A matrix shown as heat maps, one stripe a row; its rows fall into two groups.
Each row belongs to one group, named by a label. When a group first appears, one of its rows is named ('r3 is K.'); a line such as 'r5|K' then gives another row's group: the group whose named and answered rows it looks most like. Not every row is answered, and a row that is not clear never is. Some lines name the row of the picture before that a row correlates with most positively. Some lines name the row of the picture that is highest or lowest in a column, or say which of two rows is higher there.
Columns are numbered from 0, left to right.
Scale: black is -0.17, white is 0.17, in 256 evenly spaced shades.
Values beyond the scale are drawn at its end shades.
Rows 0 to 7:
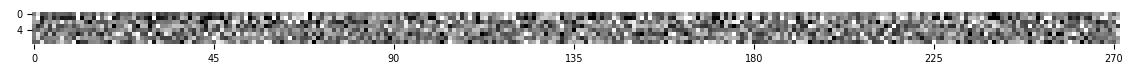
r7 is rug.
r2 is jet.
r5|rug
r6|jet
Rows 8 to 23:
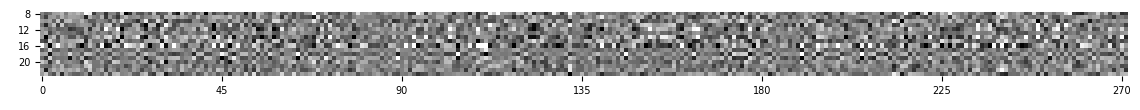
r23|rug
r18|jet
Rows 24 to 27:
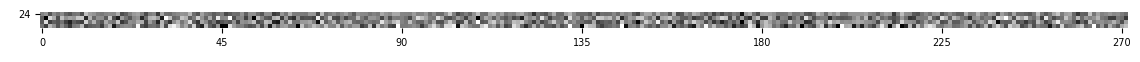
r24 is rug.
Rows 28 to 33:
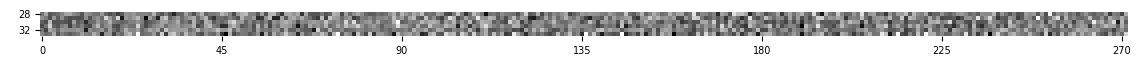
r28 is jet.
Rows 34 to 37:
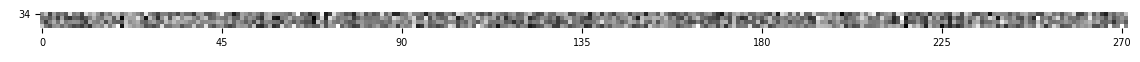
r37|rug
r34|jet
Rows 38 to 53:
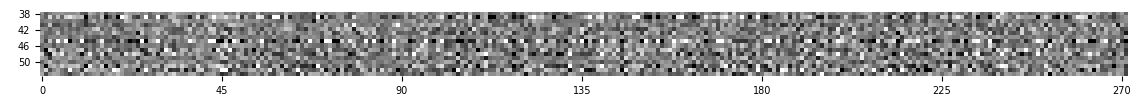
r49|jet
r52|jet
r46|jet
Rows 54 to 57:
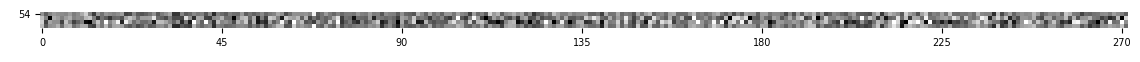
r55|jet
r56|rug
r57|rug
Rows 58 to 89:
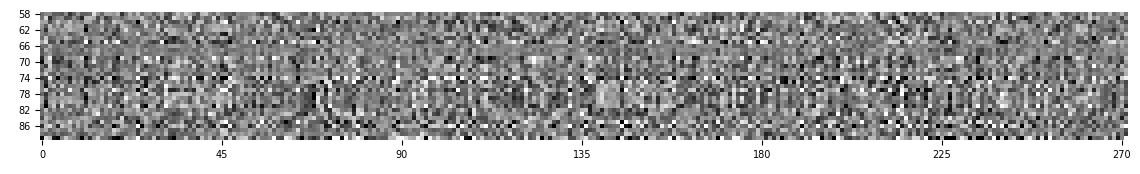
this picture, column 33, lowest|89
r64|jet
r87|jet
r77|jet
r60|jet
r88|jet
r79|rug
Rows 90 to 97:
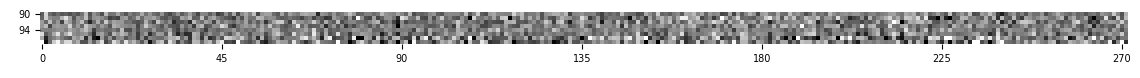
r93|jet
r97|rug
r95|rug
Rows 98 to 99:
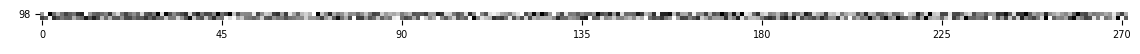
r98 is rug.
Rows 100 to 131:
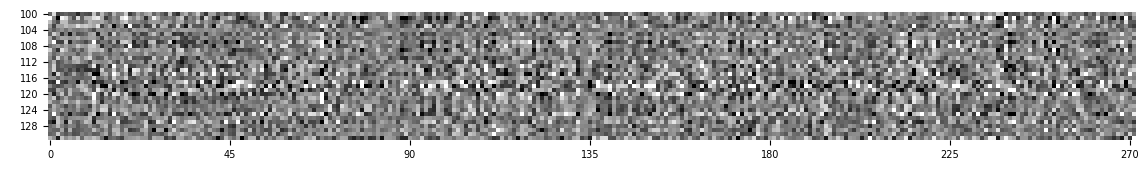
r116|rug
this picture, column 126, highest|115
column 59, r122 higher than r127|Yes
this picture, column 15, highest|118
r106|rug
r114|rug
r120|rug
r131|jet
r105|rug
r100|rug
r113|rug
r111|rug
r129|rug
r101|jet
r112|jet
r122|rug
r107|rug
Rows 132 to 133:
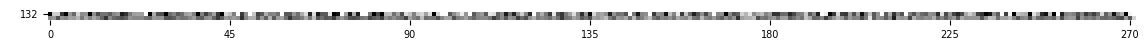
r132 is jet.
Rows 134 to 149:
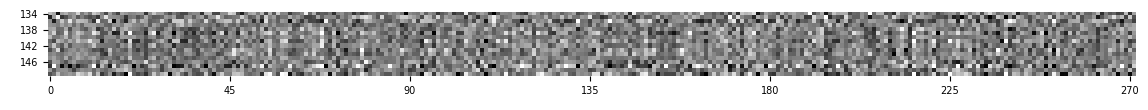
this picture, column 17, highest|148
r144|jet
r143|jet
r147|rug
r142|rug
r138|rug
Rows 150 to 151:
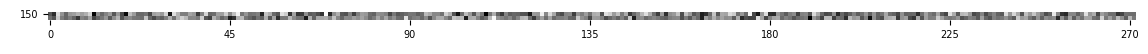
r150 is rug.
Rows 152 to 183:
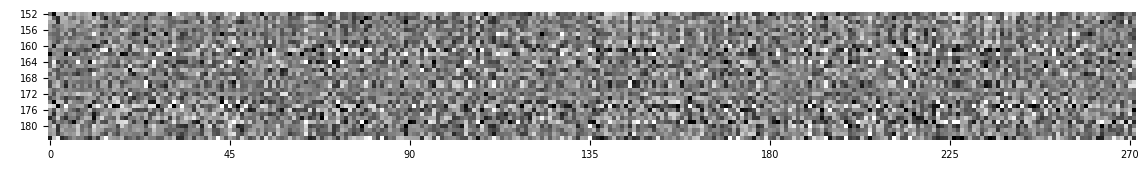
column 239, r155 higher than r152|No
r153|jet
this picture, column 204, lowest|175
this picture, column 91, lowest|179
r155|jet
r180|jet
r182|jet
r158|jet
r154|jet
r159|jet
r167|rug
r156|jet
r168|jet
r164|jet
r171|rug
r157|rug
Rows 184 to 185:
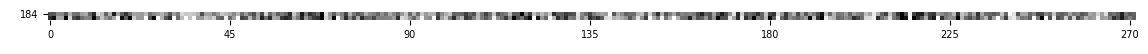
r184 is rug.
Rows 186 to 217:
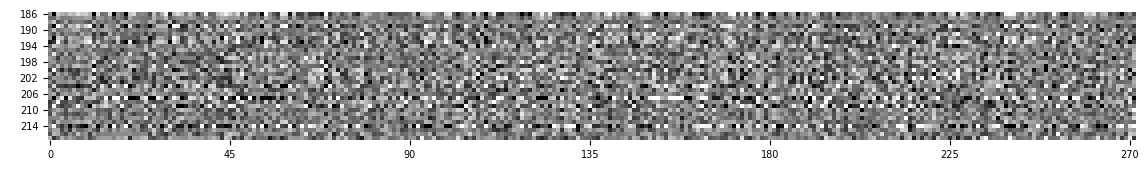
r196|rug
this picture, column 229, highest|193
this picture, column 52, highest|209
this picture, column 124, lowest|207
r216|jet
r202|rug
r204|rug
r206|jet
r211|rug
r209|jet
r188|rug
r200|rug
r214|rug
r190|jet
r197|jet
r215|rug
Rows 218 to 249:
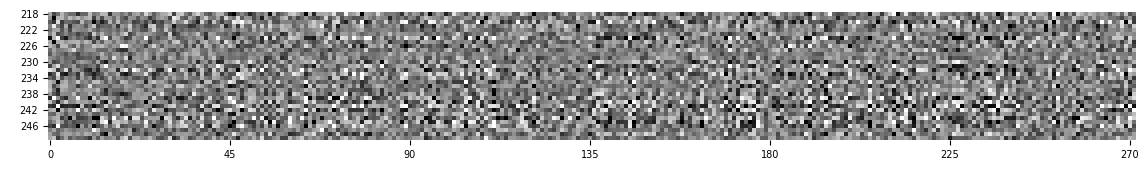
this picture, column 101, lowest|240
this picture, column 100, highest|227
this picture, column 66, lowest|245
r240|jet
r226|jet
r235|jet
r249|rug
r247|rug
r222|rug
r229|rug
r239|jet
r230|jet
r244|rug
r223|rug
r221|rug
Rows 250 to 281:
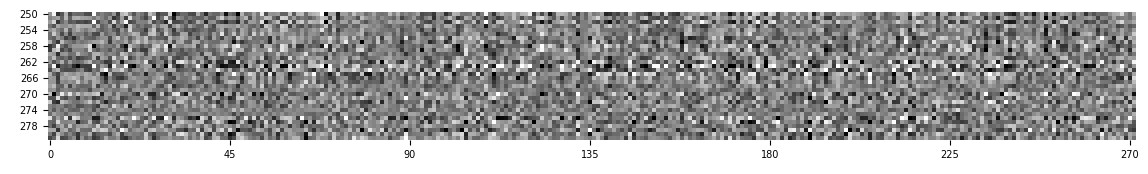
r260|jet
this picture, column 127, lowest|270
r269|rug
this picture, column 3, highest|270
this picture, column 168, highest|276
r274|jet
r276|rug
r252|rug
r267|jet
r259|rug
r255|rug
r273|rug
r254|rug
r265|jet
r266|jet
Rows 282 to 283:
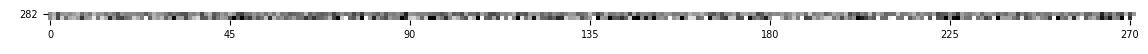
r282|jet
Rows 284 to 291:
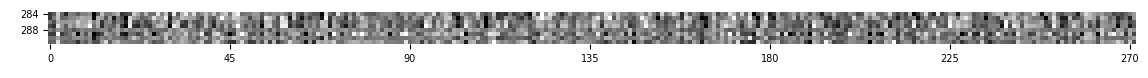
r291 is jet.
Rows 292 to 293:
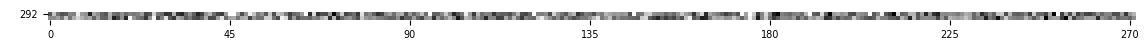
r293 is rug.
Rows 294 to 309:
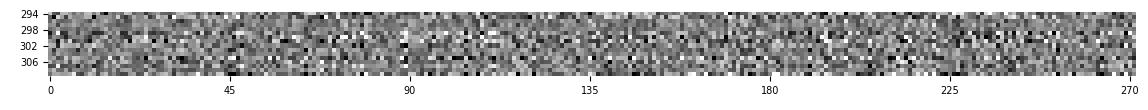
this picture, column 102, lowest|305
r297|jet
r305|jet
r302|jet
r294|jet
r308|rug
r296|jet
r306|rug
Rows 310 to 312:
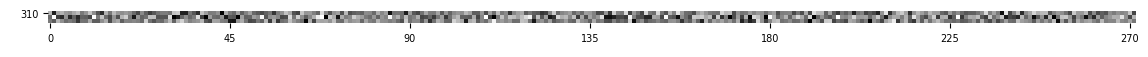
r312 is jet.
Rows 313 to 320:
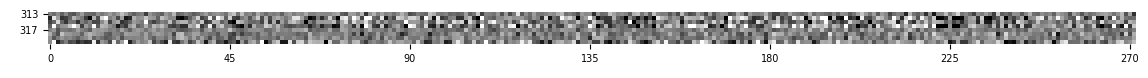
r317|jet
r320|rug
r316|jet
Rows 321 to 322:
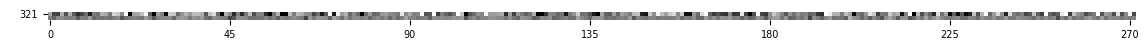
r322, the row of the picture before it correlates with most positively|319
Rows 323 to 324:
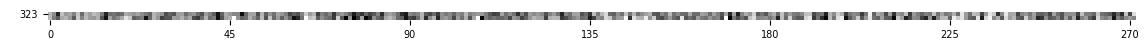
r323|jet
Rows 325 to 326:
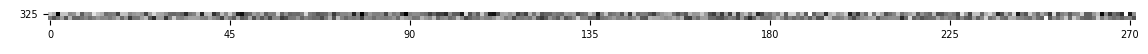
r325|jet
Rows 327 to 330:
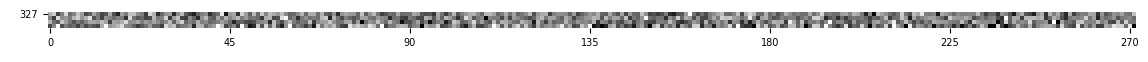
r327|rug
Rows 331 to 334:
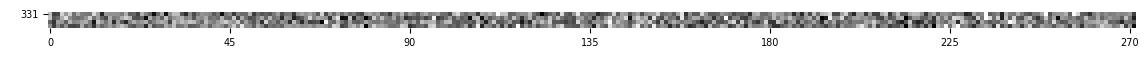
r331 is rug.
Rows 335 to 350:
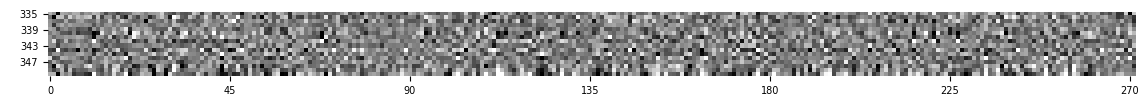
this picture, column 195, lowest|347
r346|rug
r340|rug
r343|jet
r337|jet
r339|rug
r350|rug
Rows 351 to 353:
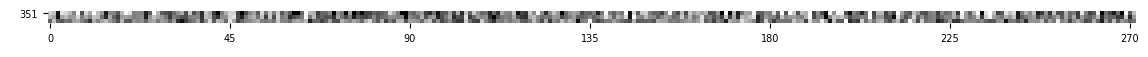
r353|jet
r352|jet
